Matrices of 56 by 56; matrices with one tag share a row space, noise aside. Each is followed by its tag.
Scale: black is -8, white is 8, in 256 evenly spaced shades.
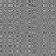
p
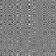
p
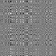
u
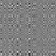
p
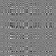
u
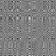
p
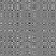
p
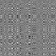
p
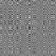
p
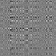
u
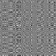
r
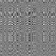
p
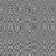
p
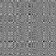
p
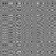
r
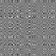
p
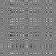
u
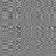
r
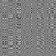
r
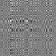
u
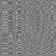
r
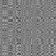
r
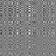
p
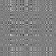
u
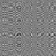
r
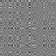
p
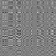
r
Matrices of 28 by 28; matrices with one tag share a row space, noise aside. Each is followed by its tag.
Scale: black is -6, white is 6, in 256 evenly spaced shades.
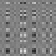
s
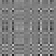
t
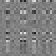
s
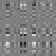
s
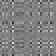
t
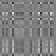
t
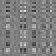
s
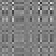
t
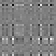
t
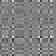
t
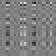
s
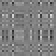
t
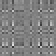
t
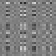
s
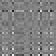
t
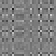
t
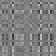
t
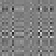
t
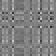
t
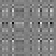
t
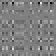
t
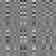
s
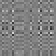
t
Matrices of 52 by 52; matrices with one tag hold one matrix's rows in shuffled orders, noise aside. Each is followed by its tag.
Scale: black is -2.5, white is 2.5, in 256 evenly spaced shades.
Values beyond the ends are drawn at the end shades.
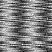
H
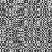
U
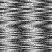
H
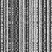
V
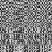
U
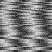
H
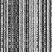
V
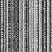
V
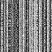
V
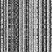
V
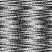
H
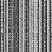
V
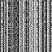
V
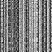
V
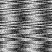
H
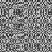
U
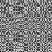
U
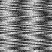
H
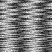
H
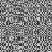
U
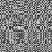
U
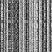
V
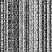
V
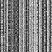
V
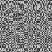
U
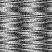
H
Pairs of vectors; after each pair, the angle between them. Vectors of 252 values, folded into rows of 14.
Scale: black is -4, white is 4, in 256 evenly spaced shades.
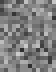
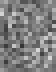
partly opposed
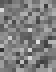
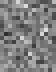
orthogonal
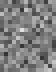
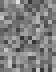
orthogonal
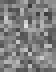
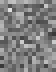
orthogonal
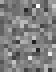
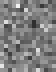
partly opposed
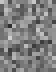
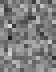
nearly opposite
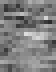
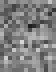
partly aligned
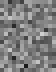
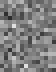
nearly opposite
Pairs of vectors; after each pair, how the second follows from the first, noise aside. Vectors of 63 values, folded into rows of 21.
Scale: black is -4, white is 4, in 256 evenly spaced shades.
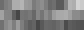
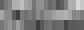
copied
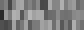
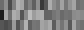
copied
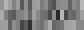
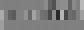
partly zeroed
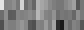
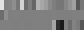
partly zeroed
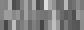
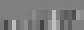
partly zeroed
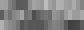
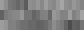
shrunk
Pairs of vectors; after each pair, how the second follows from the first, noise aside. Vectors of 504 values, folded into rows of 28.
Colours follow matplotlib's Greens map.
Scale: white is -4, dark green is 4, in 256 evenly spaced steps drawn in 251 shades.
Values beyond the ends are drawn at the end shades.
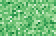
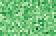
reversed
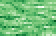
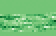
partly zeroed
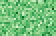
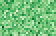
reversed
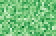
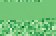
partly zeroed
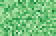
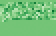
partly zeroed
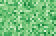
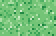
partly zeroed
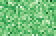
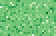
partly zeroed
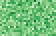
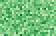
reversed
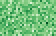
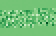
partly zeroed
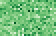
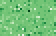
partly zeroed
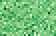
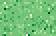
partly zeroed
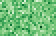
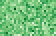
reversed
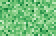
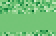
partly zeroed
